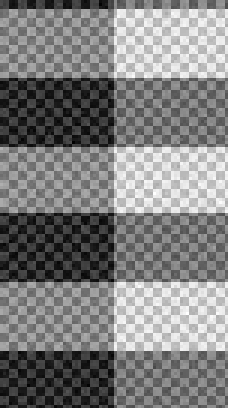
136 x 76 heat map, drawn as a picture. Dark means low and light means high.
Mirror symmetry: none. Stripes: horizontal, repeating 3 times. Seam: vertical, 50% of the way across, the right part higher.
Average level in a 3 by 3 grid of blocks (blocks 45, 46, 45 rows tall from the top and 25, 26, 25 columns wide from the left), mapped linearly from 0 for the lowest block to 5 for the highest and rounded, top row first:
035 | 025 | 035
